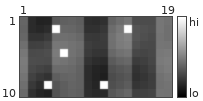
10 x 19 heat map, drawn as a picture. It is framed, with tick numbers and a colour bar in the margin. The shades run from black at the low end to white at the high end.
The values are skewed, with a long tail toward high values. There are five isolated cells, each far higher than the cells round it. Upright stripes repeat 3 times across the table. There is no overall slope.
